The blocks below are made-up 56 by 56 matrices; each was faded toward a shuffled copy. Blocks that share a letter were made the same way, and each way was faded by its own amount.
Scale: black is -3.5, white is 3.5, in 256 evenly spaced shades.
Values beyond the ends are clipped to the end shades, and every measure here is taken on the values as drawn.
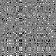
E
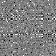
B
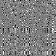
E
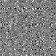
B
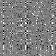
E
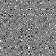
B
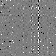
E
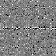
B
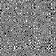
B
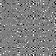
E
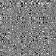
B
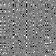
E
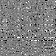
B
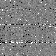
B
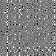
E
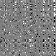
E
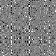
E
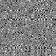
B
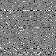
B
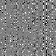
E
